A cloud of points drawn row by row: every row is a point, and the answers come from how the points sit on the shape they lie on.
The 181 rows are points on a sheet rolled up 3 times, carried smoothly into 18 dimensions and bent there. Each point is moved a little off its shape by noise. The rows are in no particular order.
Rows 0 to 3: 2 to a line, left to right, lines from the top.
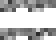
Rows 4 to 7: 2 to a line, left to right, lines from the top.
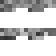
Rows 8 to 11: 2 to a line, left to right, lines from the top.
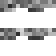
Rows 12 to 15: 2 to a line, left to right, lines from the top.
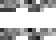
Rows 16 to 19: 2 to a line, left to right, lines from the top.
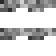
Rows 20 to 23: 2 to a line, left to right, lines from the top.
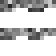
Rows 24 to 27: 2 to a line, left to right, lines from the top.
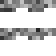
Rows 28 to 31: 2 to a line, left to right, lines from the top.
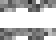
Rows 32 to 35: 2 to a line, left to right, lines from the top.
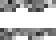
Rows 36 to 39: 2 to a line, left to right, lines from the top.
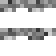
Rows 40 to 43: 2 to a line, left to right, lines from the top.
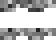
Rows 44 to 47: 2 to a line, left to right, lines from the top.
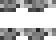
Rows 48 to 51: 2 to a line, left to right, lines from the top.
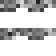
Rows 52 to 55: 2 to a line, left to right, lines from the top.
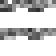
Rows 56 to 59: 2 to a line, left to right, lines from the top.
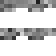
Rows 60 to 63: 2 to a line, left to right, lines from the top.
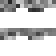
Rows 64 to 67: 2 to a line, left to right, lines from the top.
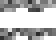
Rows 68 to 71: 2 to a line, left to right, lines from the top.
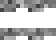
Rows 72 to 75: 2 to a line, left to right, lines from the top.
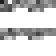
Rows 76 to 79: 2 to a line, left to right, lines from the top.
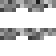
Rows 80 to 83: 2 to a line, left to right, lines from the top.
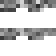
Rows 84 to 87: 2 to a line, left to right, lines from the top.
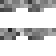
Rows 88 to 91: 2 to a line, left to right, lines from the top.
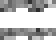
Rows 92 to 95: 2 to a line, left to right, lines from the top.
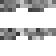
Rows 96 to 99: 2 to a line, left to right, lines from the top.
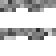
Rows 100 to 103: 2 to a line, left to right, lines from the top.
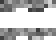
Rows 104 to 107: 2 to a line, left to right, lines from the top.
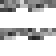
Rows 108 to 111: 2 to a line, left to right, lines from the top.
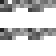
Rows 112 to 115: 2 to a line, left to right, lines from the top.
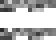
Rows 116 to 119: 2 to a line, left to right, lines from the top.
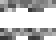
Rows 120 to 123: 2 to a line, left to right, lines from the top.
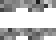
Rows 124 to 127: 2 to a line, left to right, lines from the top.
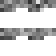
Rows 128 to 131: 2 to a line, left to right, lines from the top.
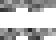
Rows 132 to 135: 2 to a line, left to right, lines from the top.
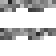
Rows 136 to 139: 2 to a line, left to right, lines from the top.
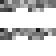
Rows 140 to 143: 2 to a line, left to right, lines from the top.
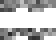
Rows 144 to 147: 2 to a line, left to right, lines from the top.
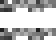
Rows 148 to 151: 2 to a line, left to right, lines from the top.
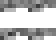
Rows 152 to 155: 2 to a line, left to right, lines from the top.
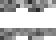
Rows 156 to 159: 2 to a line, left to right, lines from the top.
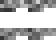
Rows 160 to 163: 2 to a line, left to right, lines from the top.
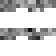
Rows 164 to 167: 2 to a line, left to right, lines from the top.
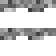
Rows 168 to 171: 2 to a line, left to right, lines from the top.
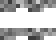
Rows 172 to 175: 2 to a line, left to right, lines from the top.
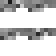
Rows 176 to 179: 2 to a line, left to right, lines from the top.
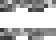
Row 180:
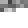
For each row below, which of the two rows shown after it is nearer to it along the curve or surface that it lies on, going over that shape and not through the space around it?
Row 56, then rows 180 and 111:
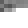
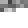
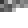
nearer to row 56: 111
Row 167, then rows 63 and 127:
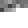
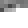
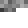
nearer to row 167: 63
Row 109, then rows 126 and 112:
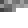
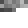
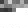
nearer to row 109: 126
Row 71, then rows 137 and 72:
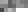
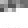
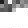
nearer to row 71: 137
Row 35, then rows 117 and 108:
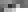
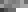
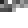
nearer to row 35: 108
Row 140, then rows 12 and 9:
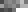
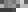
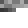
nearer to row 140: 9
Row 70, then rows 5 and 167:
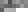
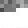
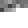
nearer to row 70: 167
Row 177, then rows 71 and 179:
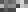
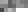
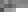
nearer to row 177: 71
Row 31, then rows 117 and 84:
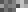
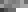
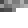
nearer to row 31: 84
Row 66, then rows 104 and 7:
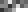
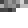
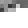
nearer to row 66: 7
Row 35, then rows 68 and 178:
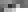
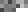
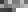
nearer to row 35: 178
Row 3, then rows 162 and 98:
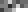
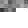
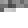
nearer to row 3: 98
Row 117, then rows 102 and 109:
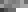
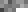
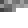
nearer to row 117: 102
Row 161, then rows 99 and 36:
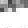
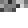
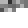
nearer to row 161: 36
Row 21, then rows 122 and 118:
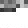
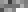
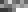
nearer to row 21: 118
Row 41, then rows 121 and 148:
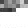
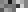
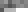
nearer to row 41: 121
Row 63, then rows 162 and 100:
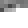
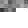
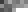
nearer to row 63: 100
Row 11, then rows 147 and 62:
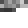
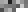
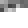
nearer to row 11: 147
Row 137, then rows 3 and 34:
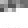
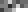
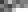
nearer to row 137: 3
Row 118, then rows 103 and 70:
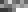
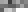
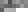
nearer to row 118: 70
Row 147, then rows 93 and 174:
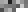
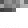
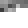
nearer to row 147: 174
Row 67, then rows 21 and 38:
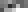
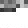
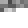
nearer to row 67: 38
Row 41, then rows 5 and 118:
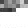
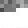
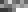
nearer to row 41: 118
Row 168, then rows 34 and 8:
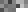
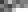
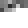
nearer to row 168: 34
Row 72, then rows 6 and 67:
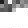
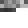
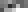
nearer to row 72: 67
